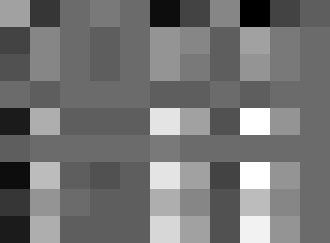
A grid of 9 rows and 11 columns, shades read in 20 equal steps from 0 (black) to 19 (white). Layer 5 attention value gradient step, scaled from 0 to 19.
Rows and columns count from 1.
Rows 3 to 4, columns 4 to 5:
7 8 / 8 8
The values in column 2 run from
4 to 14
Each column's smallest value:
1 4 7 6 7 1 5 5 0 5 7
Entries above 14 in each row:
0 0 0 0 2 0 2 0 2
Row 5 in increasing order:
2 6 7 7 7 8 11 12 13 17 19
